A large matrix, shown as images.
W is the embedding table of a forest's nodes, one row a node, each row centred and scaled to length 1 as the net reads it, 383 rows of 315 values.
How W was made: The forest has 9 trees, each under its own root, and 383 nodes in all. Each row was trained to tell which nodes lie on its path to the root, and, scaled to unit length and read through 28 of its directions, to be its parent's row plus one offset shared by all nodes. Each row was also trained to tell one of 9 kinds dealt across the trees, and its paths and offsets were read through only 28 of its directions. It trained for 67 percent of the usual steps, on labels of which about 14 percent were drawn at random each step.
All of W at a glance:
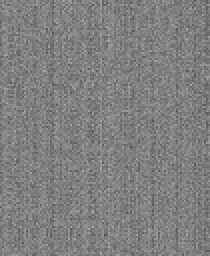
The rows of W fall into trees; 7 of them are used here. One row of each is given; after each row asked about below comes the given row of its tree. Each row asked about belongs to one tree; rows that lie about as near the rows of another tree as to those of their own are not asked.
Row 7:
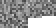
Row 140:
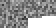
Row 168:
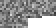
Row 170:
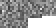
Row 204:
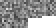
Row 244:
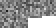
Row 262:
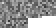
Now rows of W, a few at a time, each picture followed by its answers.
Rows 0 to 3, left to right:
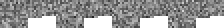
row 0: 140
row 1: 170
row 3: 170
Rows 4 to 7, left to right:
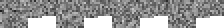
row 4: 262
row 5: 170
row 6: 204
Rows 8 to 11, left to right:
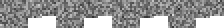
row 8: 7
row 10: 262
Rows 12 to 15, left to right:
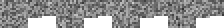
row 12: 262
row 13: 262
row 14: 170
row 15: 140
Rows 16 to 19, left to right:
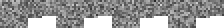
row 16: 168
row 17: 262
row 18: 140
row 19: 170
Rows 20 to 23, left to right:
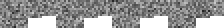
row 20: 262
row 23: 168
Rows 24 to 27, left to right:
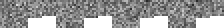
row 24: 140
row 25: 170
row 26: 204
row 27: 170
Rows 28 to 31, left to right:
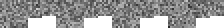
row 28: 170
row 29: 204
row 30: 170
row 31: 168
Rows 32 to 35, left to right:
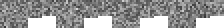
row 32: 170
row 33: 170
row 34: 204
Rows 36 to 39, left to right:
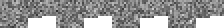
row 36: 168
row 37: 244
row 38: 170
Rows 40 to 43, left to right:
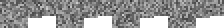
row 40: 170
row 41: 204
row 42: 204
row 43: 204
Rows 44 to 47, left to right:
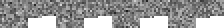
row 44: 204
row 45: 140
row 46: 262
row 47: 168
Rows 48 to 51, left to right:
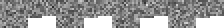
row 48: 170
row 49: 262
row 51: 262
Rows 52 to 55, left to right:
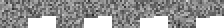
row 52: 170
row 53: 170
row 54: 204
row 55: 170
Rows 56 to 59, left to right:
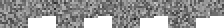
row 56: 7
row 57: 204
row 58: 140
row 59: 204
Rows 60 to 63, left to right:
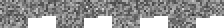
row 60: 204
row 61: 170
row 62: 204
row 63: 170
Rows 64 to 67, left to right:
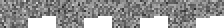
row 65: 140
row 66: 170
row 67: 204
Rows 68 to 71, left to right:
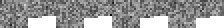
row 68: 262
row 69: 168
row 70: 262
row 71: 140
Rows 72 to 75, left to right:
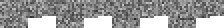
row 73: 204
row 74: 204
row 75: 262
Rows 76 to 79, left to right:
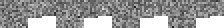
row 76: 140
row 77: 168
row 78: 244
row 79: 262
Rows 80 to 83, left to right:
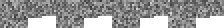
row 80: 204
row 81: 140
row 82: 262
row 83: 244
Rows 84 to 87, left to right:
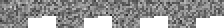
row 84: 7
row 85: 262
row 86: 7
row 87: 168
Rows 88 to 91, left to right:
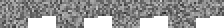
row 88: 170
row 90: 140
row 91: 140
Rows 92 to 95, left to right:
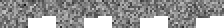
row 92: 170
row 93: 170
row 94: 262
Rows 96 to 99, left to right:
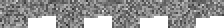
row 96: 204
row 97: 244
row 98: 244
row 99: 168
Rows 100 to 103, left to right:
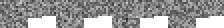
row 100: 140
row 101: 170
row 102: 262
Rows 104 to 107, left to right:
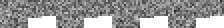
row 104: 262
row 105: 170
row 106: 170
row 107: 170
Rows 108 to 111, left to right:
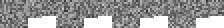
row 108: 7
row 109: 170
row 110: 168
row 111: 140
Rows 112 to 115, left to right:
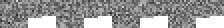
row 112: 204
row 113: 140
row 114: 7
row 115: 244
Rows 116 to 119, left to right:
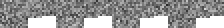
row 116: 7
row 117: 168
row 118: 262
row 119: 7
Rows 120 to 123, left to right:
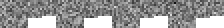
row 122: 168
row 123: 204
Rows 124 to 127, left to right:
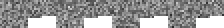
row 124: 170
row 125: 262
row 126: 170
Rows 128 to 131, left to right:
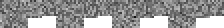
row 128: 262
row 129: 244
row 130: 168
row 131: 204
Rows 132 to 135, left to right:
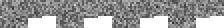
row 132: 168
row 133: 204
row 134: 262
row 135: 204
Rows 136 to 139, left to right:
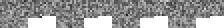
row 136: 168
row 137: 140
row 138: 7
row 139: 140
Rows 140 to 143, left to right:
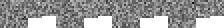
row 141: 140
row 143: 204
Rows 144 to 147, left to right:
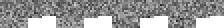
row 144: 168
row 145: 140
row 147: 262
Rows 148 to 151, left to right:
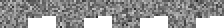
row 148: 170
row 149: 170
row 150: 204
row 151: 170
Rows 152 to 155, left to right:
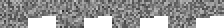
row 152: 204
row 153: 170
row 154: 168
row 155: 140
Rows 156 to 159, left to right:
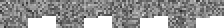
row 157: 7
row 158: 262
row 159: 262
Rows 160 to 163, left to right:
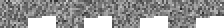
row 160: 204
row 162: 204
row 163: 7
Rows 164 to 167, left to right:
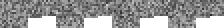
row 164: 170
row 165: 140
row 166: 140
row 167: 140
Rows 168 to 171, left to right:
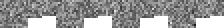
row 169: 170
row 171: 244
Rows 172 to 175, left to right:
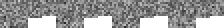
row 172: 170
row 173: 204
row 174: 7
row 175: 140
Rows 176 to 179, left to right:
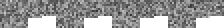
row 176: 204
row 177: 170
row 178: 168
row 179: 140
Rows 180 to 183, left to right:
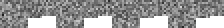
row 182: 204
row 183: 262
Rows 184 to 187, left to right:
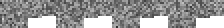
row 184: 204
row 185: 204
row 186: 170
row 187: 170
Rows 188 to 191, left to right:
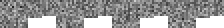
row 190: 204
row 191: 244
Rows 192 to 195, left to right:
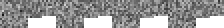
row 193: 170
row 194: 204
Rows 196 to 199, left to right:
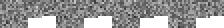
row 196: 204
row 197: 7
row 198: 168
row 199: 262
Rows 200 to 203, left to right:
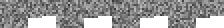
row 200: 204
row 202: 7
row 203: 170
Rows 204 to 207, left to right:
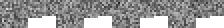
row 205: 204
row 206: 262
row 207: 170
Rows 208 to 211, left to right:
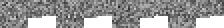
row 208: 170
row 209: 204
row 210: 7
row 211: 204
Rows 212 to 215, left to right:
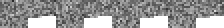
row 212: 140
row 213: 204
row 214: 262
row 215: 140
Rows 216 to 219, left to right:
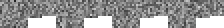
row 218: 262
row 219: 170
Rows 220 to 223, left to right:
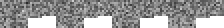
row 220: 262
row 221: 140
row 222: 170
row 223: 140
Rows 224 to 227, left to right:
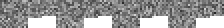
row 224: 262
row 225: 204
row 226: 244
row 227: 262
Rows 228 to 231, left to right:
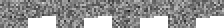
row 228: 140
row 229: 262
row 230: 262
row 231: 204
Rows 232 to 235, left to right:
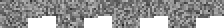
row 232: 262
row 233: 204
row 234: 262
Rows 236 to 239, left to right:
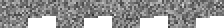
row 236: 168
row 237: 168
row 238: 204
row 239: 204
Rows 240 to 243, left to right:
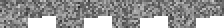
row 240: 170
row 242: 262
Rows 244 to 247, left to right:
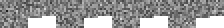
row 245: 7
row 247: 140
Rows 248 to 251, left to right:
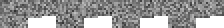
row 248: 140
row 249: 7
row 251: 170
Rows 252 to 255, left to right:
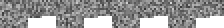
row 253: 140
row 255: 262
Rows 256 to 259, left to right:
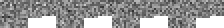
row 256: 140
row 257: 262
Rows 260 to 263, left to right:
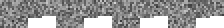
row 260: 168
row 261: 7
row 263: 168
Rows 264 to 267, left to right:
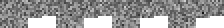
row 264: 170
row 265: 204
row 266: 244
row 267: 204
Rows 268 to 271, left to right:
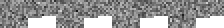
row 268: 140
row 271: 204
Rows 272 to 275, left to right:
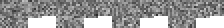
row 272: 262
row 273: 170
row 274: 168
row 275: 262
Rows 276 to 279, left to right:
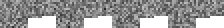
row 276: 7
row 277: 204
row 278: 244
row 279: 168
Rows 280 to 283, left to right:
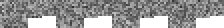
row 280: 170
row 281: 140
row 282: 204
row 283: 204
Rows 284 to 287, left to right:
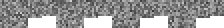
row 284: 168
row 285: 262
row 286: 170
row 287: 170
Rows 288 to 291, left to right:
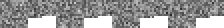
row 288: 262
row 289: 140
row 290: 262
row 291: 168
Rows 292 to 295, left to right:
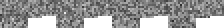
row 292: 204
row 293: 262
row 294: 140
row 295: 170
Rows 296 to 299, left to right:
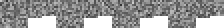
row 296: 140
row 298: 140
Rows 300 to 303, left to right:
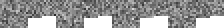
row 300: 168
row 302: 204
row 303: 168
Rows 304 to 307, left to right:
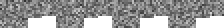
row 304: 140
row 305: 168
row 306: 170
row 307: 262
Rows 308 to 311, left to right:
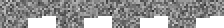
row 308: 170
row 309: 204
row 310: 170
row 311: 262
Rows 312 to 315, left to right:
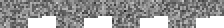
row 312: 262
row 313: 168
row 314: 204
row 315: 262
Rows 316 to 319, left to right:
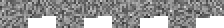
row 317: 244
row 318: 262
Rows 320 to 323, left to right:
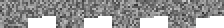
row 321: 168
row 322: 140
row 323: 204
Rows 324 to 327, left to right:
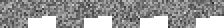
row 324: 170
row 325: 170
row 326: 204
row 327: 168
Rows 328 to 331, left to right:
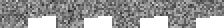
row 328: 204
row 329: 204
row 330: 140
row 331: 140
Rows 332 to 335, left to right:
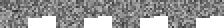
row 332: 262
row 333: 168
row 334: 262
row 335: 170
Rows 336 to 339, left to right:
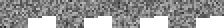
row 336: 168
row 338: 140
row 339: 170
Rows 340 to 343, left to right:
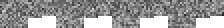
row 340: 170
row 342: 140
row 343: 168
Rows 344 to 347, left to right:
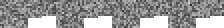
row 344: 140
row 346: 140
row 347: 204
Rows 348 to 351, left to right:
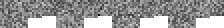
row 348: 140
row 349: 140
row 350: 168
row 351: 204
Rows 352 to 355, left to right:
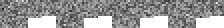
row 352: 140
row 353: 204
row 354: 140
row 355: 262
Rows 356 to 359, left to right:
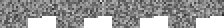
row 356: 204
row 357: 168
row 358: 140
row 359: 140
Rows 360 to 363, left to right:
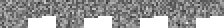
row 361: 168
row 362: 244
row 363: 140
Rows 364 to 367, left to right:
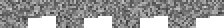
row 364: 204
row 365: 7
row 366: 262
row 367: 140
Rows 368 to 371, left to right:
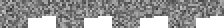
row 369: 140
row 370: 140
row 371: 262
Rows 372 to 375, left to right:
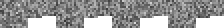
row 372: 168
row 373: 262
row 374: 204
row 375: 170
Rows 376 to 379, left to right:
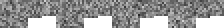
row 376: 168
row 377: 170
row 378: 170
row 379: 170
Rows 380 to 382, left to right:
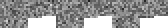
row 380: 262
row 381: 204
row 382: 170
